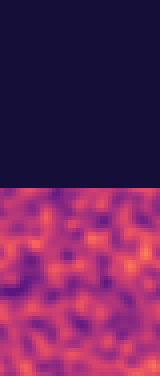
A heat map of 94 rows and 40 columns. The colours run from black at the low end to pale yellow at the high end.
The table splits into 2 rows of 1 panel. Panel 1,1: very low, flat. Panel 2,1: middling, blotchy.
